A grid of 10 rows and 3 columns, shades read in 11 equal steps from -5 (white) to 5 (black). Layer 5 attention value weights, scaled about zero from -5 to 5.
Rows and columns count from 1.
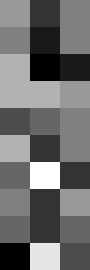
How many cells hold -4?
1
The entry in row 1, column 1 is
-1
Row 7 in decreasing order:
3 1 -5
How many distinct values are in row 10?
3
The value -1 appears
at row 1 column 1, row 4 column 3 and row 8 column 3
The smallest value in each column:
-2 -5 -1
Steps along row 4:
same up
